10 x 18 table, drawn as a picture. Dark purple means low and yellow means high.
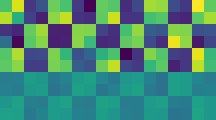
Histogram: flat. Odd rows or columns: none. Seam: horizontal, 60% of the way down, the bottom part calmer. Ninth with the highest average: top right. Grain: checkered.
